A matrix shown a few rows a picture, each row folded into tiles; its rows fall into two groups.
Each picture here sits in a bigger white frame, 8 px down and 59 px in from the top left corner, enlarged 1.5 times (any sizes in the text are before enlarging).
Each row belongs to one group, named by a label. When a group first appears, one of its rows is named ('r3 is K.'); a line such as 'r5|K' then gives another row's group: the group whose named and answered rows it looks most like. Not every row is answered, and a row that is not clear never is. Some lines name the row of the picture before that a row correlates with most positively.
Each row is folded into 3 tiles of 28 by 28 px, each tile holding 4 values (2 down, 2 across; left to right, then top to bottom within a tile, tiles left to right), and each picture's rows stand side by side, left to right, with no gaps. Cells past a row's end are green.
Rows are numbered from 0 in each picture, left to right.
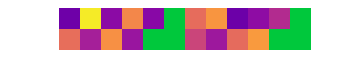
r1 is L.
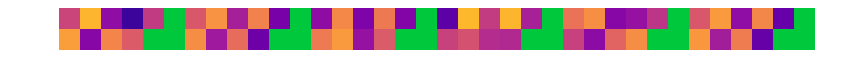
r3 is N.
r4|L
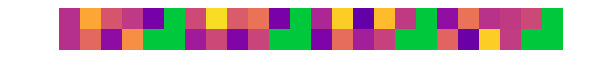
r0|N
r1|N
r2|N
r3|L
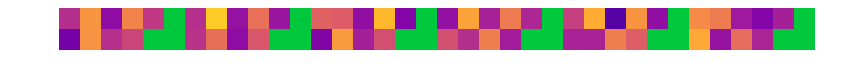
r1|N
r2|N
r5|L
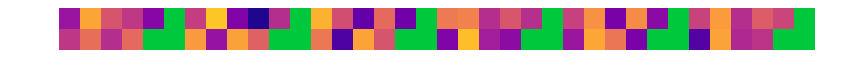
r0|N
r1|L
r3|N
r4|N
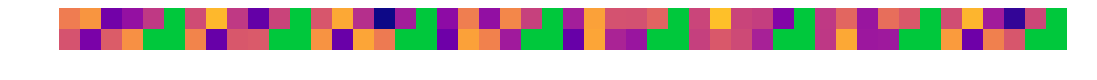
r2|L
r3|N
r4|N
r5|N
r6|N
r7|L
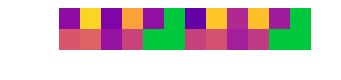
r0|N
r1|N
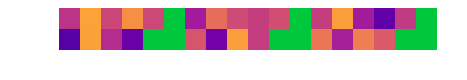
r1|L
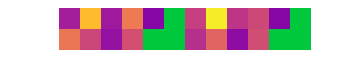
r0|N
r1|N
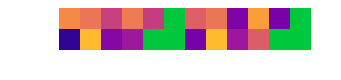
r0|N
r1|N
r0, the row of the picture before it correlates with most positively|1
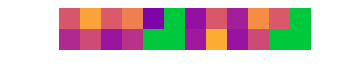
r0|N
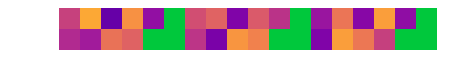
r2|N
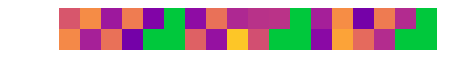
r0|L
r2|N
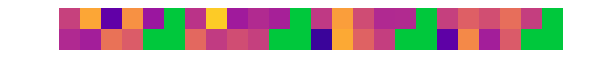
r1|L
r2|N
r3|N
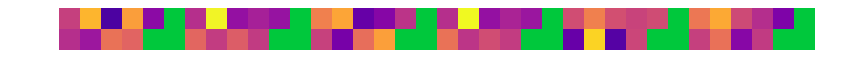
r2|L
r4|N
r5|N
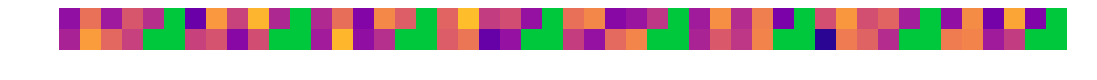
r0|N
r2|N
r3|N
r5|N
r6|N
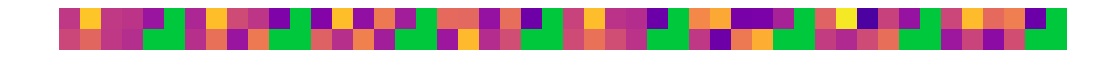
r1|N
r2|L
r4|N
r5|L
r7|N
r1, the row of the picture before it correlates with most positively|5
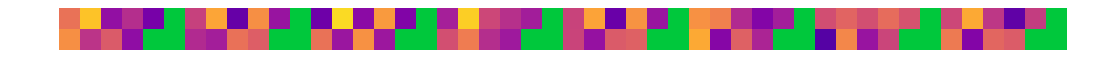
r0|L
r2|L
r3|N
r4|L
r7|L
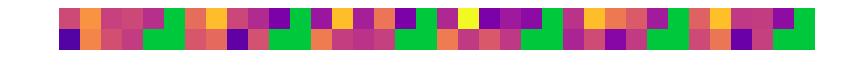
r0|N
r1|N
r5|N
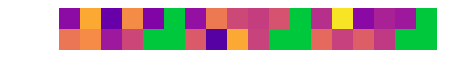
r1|L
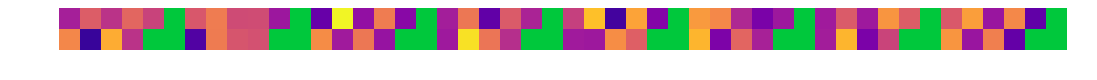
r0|L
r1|N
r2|L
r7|L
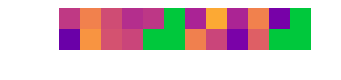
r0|N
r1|N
